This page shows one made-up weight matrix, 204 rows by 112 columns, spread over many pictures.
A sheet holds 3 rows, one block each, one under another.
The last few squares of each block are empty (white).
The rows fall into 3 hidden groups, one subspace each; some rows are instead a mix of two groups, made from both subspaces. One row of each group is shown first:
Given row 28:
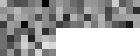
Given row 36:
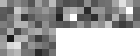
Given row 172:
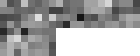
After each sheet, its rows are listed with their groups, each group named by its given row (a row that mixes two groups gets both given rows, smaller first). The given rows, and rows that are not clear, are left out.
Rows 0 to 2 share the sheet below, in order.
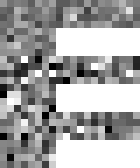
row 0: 36
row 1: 172
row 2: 28 and 172
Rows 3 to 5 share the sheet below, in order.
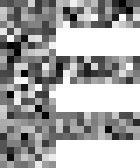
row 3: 36
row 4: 36
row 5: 28
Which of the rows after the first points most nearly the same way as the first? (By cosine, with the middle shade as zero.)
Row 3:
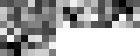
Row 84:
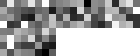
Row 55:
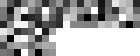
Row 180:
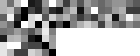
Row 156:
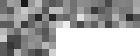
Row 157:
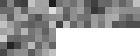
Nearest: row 156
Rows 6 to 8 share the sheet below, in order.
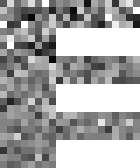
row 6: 28
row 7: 172
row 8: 172
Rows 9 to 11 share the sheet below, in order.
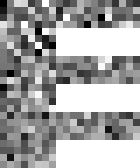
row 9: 28
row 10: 172
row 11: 28
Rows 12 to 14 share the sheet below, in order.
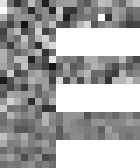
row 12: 28
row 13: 172
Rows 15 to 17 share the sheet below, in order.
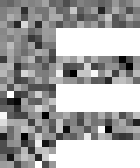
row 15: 172
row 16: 36
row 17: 28
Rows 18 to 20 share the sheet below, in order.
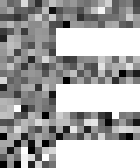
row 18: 172
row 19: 28 and 36
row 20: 28
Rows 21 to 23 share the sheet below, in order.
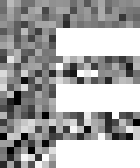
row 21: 36
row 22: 36 and 172
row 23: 28
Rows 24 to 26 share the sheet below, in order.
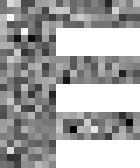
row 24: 36 and 172
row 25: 36
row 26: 36
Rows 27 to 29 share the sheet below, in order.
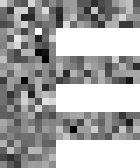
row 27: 28 and 36
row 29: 36
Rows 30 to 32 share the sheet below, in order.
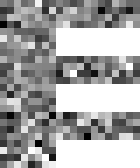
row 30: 28 and 172
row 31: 36
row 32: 28 and 172
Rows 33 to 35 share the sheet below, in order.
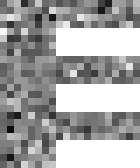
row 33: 172
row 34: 36
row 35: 36 and 172
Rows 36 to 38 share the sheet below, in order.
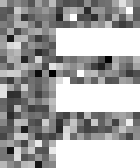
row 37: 172
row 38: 36
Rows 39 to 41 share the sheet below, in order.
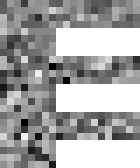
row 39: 172
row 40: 172
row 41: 172
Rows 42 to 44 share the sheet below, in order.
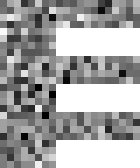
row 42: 172
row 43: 36
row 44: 28
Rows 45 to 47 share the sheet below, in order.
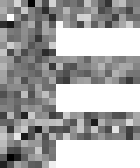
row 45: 172
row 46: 28 and 172
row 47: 172
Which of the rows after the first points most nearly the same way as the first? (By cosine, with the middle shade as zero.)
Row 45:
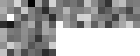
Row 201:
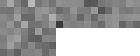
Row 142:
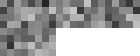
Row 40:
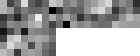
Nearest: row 142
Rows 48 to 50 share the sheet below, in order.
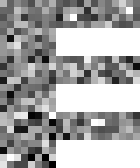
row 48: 36
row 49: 28
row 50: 172
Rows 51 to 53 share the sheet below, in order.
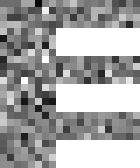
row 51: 36 and 172
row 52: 28
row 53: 28
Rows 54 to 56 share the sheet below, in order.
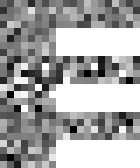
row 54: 28
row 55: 28 and 36
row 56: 36
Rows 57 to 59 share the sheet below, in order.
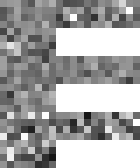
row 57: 36
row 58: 28 and 36
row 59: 28
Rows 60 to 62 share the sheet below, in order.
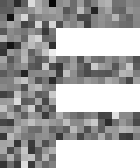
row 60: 172
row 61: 36 and 172
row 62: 28
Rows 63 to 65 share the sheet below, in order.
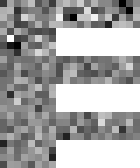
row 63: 36
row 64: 36
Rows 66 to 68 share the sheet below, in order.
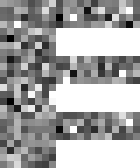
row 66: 36 and 172
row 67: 36
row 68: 36
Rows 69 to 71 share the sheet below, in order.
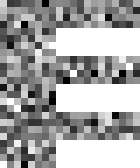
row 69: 28
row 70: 36
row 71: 28
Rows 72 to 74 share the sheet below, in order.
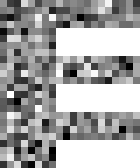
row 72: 172
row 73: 36
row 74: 36
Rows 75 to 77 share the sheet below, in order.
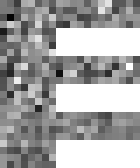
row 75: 172
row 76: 36 and 172
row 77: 172
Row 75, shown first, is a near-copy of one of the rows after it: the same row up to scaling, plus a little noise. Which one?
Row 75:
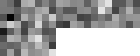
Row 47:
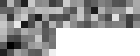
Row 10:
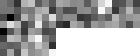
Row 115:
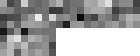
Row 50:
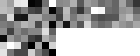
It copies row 10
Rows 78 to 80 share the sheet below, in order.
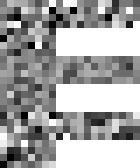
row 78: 172
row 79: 36
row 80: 172
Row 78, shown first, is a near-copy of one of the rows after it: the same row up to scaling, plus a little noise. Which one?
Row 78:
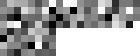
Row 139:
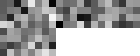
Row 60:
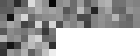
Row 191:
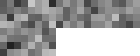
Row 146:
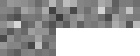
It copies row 146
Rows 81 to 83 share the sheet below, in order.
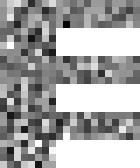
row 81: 36 and 172
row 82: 28
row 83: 36
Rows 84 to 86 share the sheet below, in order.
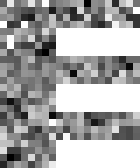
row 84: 28
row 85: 36
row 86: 172
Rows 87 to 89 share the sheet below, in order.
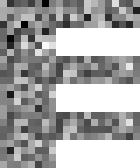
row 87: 28
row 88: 36
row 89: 36
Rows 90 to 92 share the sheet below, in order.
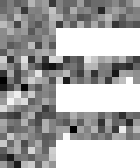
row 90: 172
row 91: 172
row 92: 36
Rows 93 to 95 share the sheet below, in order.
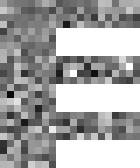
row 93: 28 and 36
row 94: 36
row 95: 28 and 172
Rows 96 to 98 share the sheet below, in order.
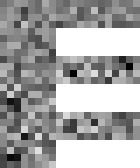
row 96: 172
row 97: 36
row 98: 36 and 172
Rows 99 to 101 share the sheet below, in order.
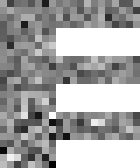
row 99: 28
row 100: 28 and 172
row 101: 172
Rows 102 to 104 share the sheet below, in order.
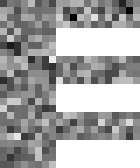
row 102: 36
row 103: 172
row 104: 172
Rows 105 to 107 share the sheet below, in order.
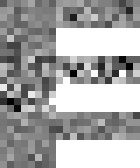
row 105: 36
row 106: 36
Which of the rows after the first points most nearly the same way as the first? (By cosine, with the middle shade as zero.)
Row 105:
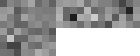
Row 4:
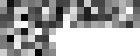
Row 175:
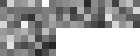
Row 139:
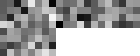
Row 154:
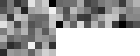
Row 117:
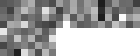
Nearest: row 117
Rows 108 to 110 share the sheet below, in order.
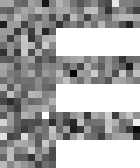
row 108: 28
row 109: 36
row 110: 28
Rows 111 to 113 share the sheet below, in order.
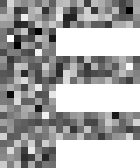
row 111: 36
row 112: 36
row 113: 28
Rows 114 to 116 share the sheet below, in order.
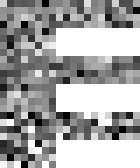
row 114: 28
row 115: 172
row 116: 28
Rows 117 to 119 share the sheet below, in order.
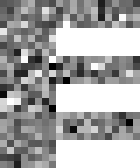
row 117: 28 and 36
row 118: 172
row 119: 36
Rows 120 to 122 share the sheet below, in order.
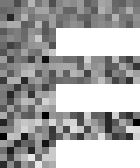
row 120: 172
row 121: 28
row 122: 28
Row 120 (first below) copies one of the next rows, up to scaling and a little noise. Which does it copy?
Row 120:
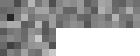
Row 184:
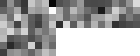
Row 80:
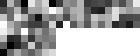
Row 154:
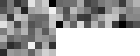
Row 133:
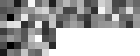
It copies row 133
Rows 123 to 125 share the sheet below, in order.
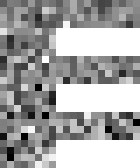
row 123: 36 and 172
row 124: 28 and 36
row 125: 28
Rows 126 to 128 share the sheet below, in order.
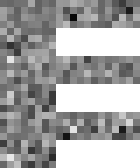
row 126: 36
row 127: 28 and 36
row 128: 36
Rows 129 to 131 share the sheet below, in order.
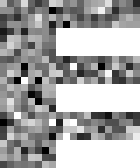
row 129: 172
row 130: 172
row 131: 28
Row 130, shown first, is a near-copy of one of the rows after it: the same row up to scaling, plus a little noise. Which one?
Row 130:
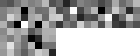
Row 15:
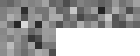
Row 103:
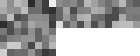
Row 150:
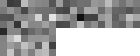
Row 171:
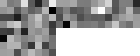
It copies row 15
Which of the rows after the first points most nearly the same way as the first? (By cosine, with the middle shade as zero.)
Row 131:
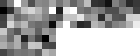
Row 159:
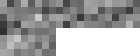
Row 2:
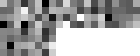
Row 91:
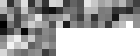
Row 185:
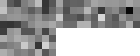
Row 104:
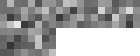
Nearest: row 2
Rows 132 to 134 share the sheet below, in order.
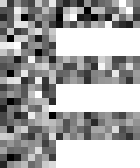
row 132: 36
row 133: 172
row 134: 172
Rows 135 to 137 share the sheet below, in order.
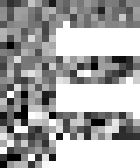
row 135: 36 and 172
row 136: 28 and 36
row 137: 172
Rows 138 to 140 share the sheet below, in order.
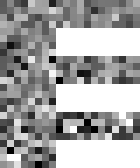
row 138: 172
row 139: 172
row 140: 36
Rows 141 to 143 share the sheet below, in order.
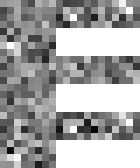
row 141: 36
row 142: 28
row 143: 36
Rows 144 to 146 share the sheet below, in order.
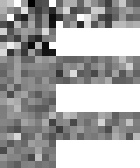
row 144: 172
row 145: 36
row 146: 172
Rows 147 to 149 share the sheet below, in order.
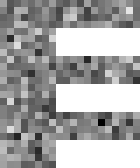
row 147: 36
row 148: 28
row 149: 172
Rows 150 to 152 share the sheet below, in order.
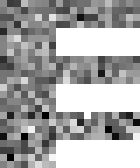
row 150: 172
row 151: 28 and 36
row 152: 28
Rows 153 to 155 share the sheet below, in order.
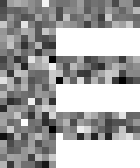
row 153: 28
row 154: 172
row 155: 172
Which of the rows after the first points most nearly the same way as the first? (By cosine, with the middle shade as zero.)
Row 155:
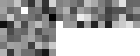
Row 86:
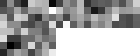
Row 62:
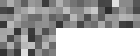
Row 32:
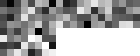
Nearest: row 32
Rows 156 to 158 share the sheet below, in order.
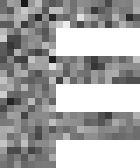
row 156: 172
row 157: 172
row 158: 172
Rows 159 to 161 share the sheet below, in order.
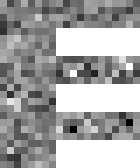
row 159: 172
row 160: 36
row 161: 36
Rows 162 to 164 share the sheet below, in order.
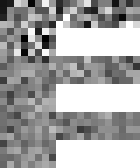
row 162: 28
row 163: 28
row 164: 172
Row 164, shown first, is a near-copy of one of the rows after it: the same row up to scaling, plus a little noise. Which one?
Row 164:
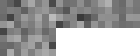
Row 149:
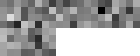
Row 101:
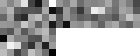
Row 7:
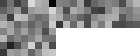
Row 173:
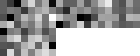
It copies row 173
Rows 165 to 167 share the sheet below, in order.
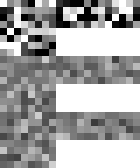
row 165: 36
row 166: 28
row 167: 172
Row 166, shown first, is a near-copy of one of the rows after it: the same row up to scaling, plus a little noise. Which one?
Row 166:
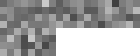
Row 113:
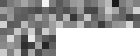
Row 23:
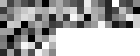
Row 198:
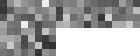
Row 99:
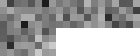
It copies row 113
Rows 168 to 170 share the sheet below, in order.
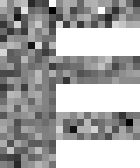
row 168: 172
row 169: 172
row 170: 36
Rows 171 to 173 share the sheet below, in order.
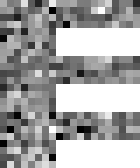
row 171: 172
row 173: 172
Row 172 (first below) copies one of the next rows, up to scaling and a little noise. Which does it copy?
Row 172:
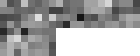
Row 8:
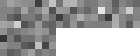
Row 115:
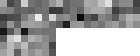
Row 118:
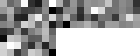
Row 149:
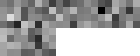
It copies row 115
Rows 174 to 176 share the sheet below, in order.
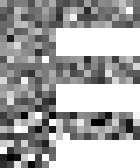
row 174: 36
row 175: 28
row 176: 172
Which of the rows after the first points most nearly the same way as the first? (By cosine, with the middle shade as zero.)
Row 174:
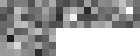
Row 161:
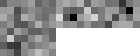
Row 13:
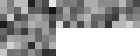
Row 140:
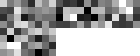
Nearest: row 140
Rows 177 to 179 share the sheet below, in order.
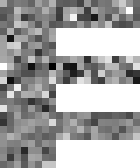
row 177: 36
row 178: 28
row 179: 28 and 172
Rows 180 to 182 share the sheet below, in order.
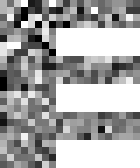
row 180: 172
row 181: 172
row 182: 28
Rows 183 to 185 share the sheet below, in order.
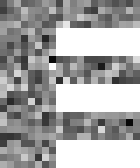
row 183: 28 and 172
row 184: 172
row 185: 28 and 172
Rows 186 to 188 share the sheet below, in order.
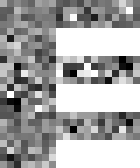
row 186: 36
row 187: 36
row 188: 36
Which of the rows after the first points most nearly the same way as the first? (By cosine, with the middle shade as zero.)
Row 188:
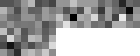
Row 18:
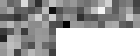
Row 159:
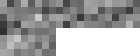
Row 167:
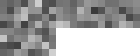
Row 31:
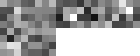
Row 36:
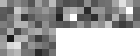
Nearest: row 167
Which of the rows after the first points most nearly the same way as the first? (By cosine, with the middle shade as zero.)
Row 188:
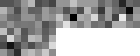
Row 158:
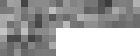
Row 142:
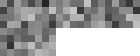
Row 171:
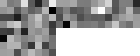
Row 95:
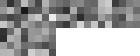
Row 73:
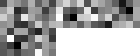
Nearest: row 73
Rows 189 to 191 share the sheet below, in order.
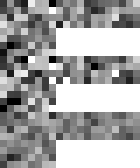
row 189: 172
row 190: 172
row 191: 172
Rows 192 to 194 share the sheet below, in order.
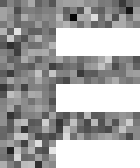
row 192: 36
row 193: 172
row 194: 36
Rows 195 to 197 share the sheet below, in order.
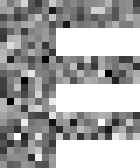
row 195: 172
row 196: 28
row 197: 172
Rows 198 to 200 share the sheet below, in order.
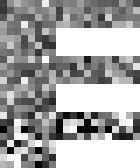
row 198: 28
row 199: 28
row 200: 36
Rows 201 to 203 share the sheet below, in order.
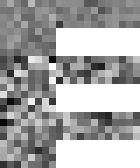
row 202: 172
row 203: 28
